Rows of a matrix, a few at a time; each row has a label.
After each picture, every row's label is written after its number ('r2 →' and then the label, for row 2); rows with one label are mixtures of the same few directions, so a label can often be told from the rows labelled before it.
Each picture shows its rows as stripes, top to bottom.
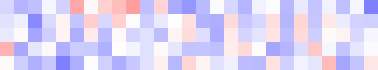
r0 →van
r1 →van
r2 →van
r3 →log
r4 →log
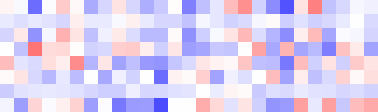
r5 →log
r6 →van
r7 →log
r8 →log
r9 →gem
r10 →van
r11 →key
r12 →gem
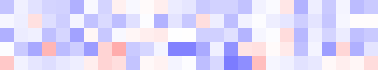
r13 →gem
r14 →van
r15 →gem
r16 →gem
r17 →key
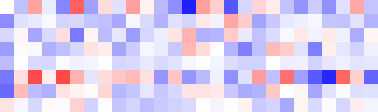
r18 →van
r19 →key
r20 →van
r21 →log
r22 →log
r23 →log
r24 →log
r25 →gem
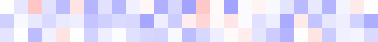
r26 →van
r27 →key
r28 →log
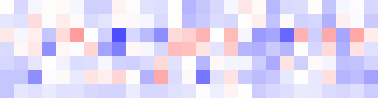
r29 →log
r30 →log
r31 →gem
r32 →gem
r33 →van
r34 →van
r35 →key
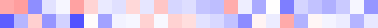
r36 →gem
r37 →gem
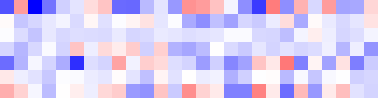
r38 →log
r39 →key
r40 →log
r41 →van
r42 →gem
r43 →key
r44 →key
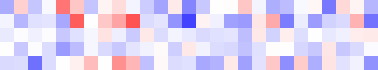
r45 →log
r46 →van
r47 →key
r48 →log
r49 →van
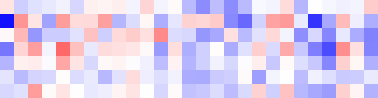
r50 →key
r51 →log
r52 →gem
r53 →log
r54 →log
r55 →key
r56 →log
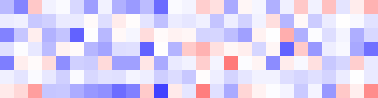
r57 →gem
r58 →van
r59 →gem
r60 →key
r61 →key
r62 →van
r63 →van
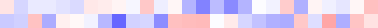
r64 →key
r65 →gem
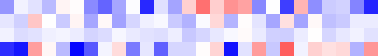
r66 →key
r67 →van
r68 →log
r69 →gem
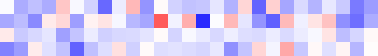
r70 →key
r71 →van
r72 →log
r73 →gem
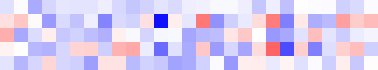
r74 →log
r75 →van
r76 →log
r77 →van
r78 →gem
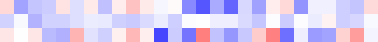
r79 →key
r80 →log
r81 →van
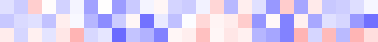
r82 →van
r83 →key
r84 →gem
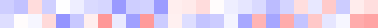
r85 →gem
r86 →key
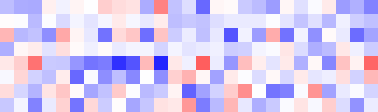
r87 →van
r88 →gem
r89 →key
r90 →log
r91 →van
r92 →van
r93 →log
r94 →van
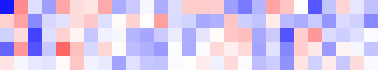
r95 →log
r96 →gem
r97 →log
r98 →log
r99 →gem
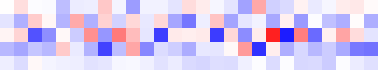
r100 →key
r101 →van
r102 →van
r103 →key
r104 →log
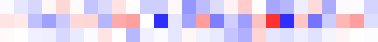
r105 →log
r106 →van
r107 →key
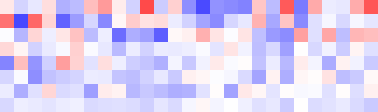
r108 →key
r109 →log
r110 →gem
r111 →gem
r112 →log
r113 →log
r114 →gem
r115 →key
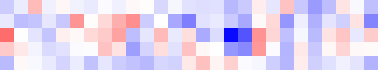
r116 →log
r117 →van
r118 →key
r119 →key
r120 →key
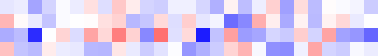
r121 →van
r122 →key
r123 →van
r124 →log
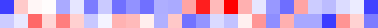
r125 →key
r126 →log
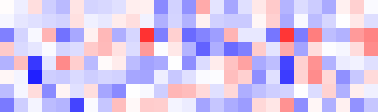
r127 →van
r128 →van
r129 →key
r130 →key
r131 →log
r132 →log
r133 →gem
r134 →gem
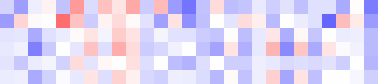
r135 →van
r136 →log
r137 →van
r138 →van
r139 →van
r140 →van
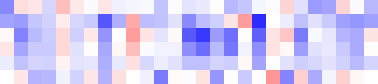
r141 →log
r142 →key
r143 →key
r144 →key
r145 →key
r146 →van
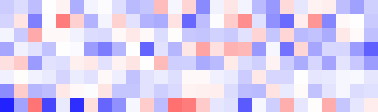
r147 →van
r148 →log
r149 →log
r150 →key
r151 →gem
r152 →key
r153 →log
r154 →gem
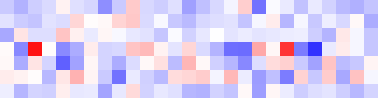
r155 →key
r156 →van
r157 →log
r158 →log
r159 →log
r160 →gem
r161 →key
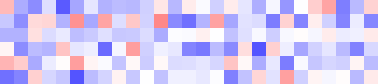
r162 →log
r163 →van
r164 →gem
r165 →key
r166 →gem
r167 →gem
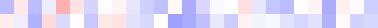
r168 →log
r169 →gem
